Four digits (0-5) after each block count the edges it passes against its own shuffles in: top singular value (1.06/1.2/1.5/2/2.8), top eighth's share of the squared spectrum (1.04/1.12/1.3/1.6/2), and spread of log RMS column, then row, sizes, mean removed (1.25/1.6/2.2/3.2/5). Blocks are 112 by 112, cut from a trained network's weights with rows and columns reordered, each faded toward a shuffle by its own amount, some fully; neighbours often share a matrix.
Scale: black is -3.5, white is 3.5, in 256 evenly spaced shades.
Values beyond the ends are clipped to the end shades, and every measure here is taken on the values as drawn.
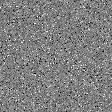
0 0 0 0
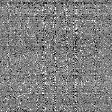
3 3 3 0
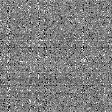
3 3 3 0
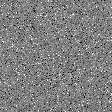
0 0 0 0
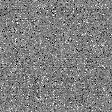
2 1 1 0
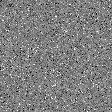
0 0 0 0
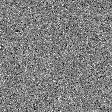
0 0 0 0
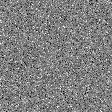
0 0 0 0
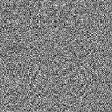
4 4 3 2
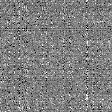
3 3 3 0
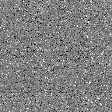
1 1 1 0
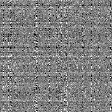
4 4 4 1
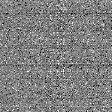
3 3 3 0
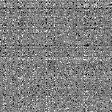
3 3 3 1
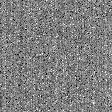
2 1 0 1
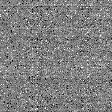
3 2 2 0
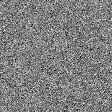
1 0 0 0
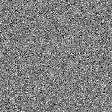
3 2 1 1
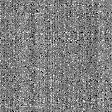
3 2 0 2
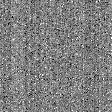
3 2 0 1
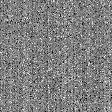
3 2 0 1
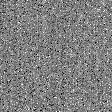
2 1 0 0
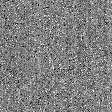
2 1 0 0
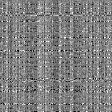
5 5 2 4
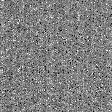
2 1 0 0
